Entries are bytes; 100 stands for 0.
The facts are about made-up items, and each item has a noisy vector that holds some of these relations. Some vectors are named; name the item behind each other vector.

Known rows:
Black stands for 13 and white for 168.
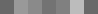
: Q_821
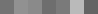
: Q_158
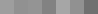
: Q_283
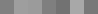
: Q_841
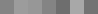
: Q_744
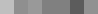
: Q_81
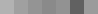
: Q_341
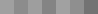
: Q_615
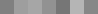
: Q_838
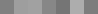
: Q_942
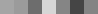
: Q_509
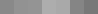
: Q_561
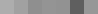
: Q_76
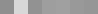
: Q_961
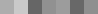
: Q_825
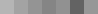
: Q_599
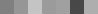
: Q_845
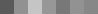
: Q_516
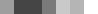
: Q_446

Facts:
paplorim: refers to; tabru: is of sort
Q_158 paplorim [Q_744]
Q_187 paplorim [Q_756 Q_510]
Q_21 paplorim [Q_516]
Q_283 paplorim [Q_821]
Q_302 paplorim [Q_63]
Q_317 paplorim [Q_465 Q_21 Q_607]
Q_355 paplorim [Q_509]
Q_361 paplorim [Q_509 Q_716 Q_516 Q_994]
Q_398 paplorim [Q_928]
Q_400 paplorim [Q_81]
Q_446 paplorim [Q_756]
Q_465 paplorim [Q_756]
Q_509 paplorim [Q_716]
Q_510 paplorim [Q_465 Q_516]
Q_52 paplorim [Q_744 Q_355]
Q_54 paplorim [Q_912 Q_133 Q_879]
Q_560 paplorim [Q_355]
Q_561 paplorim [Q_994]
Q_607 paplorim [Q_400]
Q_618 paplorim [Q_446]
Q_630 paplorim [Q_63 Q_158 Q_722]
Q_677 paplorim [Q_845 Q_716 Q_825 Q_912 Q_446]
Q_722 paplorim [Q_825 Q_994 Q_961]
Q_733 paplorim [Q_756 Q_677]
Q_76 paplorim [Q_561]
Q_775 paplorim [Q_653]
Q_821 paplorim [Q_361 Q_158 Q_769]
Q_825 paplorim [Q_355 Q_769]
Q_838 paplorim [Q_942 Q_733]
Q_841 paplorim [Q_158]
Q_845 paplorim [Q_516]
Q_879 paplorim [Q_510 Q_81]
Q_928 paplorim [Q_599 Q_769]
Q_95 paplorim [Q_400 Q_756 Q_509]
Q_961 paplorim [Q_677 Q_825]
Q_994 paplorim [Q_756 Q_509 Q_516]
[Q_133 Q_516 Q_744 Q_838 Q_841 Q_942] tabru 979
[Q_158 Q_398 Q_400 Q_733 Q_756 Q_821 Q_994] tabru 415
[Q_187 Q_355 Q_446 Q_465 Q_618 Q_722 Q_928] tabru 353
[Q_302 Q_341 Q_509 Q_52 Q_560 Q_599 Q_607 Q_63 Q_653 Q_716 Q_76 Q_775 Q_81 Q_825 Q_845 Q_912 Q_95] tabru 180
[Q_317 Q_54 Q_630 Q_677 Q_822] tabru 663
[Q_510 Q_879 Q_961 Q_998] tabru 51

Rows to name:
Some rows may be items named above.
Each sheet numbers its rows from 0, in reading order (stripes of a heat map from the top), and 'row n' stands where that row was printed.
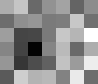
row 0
Q_825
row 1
Q_398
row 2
Q_446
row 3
Q_355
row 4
Q_187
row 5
Q_677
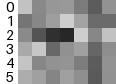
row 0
Q_607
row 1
Q_361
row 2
Q_928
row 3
Q_825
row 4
Q_607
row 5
Q_716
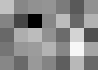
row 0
Q_607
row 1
Q_355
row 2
Q_630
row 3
Q_733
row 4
Q_400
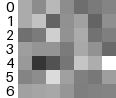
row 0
Q_879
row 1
Q_825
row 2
Q_21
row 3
Q_769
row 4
Q_465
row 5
Q_510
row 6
Q_998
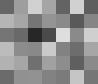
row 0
Q_317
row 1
Q_52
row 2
Q_722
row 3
Q_95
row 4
Q_560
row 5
Q_398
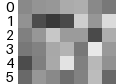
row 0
Q_561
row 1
Q_618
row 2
Q_845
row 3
Q_756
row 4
Q_994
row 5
Q_821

